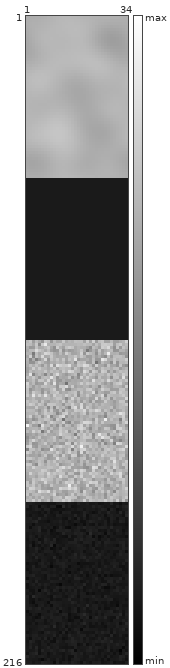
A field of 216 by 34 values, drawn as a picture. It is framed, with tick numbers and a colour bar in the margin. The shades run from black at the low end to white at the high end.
The table splits into 4 rows of 1 panel. Panel 1,1: high, smooth, faint in contrast. Panel 2,1: very low, flat. Panel 3,1: high, fine-grained. Panel 4,1: very low, fine-grained, faint in contrast.
